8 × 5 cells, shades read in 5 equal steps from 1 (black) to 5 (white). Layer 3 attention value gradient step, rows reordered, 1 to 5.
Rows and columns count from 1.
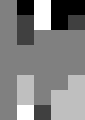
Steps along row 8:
up down up same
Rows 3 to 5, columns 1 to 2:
3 2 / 3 3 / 3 3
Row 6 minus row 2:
0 2 -2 2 2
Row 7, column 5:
4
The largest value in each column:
3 5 5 4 4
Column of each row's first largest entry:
3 3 1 1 1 2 2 2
